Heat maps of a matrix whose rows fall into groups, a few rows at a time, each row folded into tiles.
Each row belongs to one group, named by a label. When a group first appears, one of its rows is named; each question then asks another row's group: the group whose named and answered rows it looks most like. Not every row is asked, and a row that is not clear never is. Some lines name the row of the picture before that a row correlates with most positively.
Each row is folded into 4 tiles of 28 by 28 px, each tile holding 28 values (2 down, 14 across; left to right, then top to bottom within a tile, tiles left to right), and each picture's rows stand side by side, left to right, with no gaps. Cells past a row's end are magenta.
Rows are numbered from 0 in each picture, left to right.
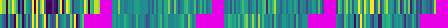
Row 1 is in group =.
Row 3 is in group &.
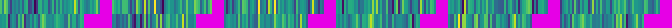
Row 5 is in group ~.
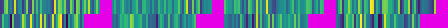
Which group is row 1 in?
~
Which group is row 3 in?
&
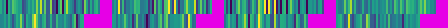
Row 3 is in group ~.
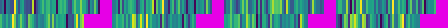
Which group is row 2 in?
=
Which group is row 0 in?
~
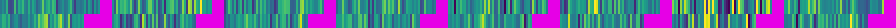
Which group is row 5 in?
&
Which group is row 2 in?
~
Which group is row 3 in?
=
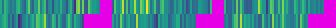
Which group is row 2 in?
&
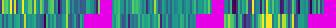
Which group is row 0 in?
&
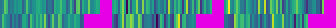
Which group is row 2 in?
&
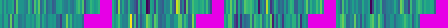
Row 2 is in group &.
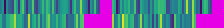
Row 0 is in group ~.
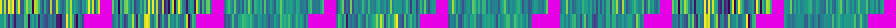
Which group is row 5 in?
=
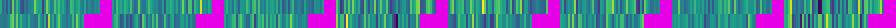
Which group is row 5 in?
~
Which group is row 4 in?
&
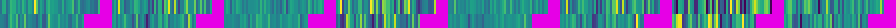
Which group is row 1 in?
=
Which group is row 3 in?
&
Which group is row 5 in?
=
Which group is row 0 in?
&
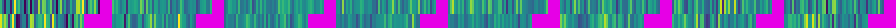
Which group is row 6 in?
=
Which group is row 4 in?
&
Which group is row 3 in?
=
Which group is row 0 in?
~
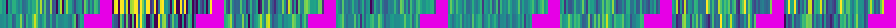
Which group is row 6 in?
&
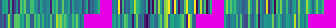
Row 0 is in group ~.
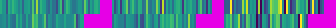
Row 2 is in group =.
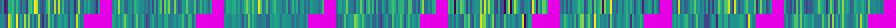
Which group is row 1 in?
=
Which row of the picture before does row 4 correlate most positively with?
0
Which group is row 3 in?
~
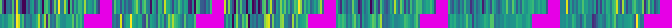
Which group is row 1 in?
~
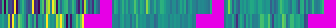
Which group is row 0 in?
~
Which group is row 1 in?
&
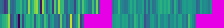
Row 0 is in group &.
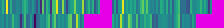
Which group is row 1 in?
&
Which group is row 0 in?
=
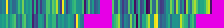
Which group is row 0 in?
=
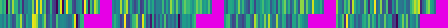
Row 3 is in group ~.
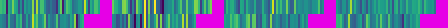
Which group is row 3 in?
~
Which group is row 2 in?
=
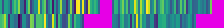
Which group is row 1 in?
&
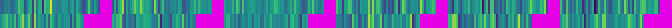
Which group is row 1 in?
&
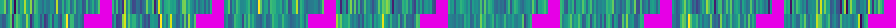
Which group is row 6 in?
&
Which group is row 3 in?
~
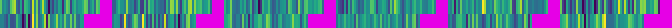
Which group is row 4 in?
&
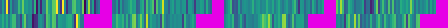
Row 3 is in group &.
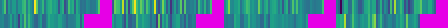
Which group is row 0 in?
&
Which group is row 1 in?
&
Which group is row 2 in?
&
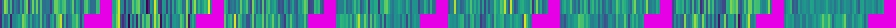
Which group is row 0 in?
~
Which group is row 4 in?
=
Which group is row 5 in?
~
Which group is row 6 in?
~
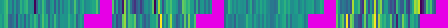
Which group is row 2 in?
~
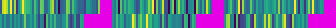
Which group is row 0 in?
&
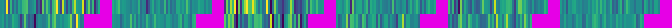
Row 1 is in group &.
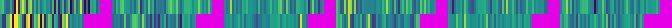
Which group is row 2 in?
=
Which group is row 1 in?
~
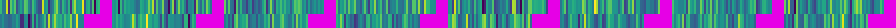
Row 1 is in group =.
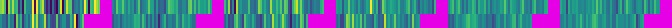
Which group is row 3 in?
&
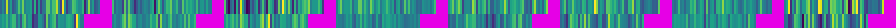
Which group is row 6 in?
=
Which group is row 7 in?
&
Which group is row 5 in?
&
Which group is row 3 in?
&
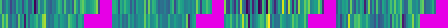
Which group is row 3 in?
~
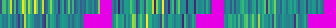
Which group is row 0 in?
&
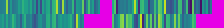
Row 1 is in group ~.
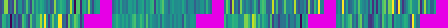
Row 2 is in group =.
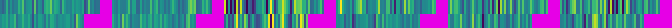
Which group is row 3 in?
&
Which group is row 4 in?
=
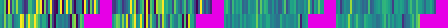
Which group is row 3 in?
~
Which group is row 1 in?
=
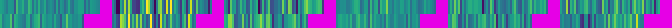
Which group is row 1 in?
&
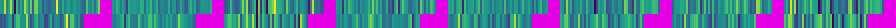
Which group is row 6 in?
~
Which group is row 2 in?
=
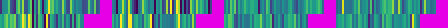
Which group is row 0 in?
=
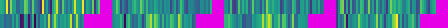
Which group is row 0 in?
=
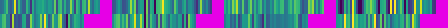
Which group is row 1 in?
=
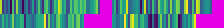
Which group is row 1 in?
~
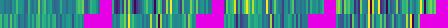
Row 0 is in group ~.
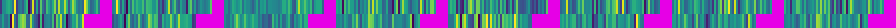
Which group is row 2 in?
~
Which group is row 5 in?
=
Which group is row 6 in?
=
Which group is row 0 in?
~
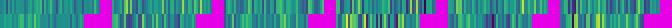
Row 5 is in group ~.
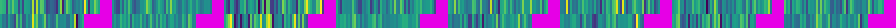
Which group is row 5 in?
=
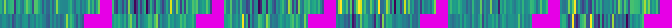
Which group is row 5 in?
~
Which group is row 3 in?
&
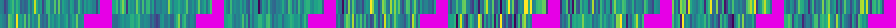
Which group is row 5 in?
~
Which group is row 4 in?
~
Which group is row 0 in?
&
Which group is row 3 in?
&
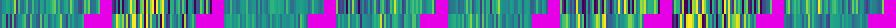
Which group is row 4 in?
=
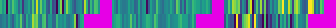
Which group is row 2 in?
~
